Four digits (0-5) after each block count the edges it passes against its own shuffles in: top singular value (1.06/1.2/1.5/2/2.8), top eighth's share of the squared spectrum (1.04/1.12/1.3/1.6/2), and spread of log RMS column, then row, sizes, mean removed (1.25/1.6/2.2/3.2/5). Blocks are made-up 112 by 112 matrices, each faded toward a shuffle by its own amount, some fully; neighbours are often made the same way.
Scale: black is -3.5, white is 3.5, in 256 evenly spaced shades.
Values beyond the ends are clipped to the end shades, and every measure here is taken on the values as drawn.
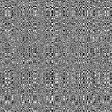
5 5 4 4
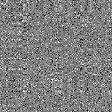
4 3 2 2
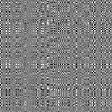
5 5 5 4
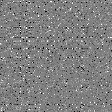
4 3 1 2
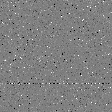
3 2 0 1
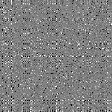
5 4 3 3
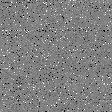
3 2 0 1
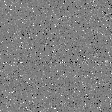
3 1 0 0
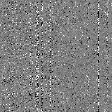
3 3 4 2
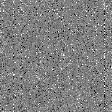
2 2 2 0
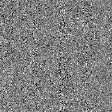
1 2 3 0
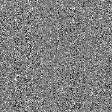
1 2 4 0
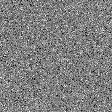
0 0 1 0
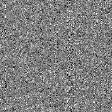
1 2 3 0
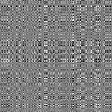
5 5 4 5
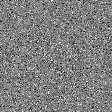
1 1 0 0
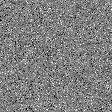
1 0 0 0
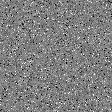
0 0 0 0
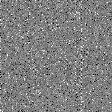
3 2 2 0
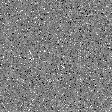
1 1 1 0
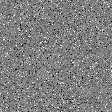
2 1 1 0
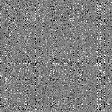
4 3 3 2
